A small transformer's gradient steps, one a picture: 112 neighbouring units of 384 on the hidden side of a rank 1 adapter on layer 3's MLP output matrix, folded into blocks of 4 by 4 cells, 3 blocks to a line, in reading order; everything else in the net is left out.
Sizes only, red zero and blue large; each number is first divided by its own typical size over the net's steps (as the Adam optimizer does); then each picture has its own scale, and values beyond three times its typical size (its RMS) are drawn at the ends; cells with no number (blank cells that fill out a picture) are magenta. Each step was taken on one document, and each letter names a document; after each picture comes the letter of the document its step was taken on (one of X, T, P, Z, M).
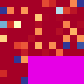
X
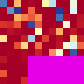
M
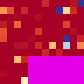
X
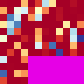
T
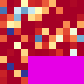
T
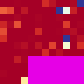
X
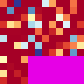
M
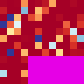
T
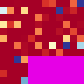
X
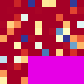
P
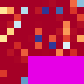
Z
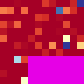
X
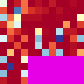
T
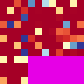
P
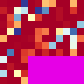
T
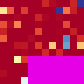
X
